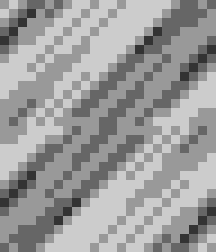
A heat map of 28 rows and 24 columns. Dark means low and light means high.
No single row or column stands out from its neighbours. Overall the values sit about 60% of the way up the scale. A half turn leaves it unchanged. Streaks slant up to the right. No seam splits the table. There is no overall slope.
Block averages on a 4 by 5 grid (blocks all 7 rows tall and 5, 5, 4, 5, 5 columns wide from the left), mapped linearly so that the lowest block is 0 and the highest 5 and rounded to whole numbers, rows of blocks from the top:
14520 / 33113 / 31133 / 02541
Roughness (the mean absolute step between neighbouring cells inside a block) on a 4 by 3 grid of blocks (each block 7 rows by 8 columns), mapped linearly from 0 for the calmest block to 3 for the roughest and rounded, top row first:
3 0 1 | 1 1 1 | 1 1 1 | 1 0 3
